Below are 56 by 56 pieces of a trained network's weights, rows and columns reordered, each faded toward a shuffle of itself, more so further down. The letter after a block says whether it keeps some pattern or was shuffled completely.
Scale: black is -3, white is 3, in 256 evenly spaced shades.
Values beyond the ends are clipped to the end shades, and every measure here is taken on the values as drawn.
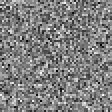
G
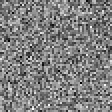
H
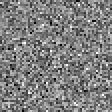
G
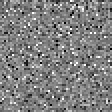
H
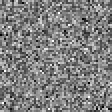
H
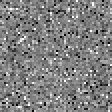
H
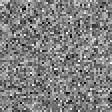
G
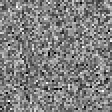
H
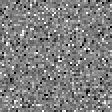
G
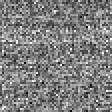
H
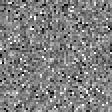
H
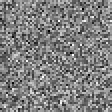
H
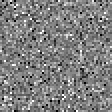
G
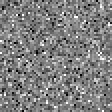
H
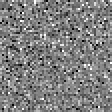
G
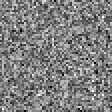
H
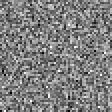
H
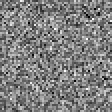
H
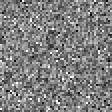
G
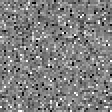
G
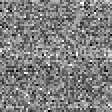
H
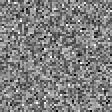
G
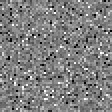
G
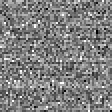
H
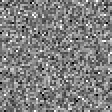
G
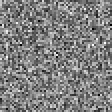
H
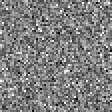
G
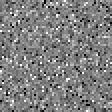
G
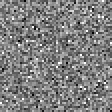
G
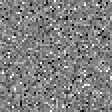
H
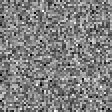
G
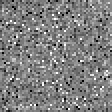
G
